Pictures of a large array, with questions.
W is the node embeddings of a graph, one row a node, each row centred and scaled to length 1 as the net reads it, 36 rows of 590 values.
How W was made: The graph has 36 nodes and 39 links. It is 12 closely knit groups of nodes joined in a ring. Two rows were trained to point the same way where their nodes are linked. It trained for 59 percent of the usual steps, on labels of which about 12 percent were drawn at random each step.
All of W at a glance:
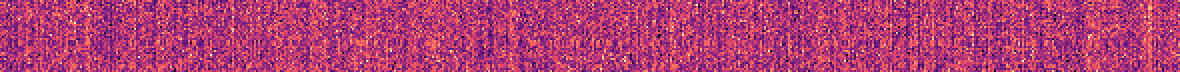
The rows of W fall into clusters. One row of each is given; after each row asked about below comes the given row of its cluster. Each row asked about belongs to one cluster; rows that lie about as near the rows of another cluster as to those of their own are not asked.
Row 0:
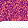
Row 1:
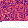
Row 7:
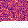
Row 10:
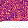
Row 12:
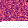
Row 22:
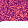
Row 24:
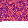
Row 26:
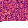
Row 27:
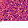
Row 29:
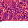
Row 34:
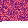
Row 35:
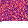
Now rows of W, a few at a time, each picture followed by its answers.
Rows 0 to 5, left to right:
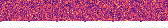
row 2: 24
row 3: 1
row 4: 10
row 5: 26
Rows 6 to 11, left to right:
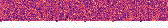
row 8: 29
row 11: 34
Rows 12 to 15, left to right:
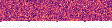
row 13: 0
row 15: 26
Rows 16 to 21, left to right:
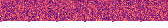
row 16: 1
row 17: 0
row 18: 10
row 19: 34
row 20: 22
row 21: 22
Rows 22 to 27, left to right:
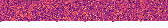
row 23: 35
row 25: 35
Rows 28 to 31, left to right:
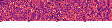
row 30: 7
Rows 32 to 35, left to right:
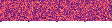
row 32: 12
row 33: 12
